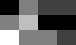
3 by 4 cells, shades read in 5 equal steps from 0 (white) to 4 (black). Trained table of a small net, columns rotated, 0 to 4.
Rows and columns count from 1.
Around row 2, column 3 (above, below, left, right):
3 2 1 4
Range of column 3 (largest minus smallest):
2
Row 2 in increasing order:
1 2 4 4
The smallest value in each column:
0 1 2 3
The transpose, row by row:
4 2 0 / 2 1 2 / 3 4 2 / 3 4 3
